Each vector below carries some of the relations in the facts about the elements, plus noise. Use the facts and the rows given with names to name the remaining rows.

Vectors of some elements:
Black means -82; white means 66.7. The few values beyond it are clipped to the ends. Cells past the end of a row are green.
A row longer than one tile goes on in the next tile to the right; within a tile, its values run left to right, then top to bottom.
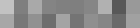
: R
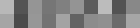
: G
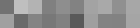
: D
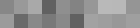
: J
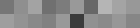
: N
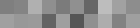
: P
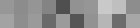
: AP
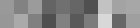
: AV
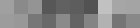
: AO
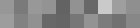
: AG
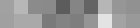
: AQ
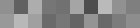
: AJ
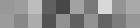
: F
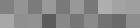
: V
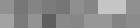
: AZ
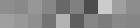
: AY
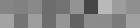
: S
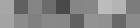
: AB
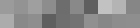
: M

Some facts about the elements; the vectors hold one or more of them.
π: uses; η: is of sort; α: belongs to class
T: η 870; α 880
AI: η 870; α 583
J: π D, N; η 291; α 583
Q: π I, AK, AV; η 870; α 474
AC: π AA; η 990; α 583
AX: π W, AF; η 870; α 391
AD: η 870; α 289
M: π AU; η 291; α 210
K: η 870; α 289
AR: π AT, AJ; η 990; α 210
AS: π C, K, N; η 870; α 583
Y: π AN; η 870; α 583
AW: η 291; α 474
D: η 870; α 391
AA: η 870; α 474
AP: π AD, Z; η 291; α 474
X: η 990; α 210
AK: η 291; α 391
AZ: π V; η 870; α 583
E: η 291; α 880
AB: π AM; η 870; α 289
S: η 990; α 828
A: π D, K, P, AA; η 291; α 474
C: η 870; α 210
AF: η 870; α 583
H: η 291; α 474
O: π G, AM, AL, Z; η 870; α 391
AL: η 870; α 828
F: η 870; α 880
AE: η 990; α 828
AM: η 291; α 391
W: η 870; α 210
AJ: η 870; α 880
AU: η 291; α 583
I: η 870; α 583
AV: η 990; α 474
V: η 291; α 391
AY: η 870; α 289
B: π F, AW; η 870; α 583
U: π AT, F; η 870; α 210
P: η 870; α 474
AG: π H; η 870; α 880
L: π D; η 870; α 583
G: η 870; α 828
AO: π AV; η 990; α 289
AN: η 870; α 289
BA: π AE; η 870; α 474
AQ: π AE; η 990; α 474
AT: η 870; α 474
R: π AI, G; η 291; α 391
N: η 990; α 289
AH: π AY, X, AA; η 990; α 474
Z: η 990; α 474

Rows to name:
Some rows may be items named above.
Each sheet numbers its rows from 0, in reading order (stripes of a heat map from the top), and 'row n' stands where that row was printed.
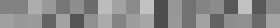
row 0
P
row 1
G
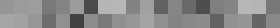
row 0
C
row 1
AB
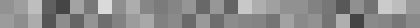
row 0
F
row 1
AN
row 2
AD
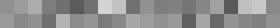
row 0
AC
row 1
AF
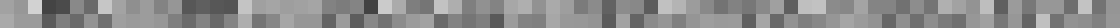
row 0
U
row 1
AO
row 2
X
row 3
D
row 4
I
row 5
AF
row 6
AX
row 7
AI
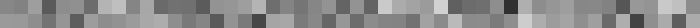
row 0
AS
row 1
AM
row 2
AN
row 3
AE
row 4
Z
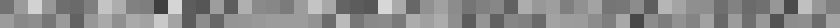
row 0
A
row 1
AT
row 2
AA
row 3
AK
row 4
K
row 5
AL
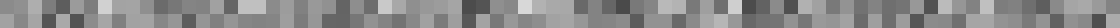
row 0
AW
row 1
AU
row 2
AG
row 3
B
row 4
AB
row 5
AR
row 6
AL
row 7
O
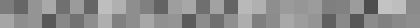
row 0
H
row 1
H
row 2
W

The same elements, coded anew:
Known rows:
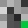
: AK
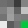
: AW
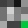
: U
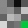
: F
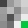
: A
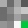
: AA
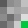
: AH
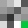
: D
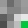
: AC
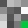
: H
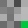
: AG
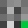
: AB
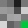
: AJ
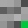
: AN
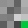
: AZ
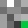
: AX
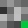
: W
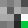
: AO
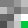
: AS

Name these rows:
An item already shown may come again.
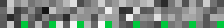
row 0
O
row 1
AI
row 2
D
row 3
P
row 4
AF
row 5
AE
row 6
AG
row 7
S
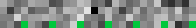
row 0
AU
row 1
AN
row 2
AH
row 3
I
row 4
AU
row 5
AY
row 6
AR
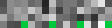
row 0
M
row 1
B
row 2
Z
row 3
D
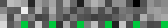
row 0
H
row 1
AP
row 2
AL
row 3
AM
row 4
G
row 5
M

